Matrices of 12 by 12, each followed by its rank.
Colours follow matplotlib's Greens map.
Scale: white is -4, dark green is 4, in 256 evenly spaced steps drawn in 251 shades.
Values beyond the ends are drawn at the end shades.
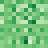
two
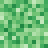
full rank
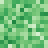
full rank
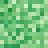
full rank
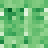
two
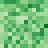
full rank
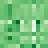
two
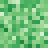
full rank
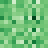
two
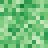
full rank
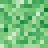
full rank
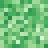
full rank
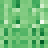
two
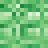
two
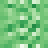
two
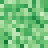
full rank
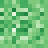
two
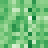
two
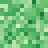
full rank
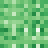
two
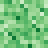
full rank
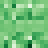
two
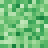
full rank
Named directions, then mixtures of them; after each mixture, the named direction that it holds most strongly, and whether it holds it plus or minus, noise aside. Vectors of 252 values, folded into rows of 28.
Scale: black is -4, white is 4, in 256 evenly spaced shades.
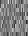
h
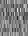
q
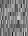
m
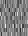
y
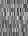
q, minus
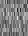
q, minus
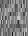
m, plus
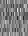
q, plus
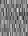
q, plus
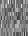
m, minus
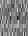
m, minus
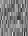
m, minus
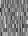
y, plus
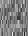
m, minus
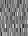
y, plus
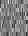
h, plus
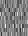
y, plus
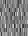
y, plus
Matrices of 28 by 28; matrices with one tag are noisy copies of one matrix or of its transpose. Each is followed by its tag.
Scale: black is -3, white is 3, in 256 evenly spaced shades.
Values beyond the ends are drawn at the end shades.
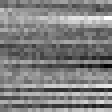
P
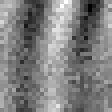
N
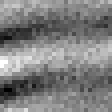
N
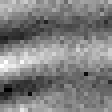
N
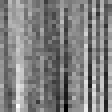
P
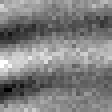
N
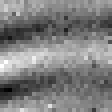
N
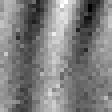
N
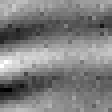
N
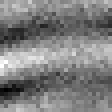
N
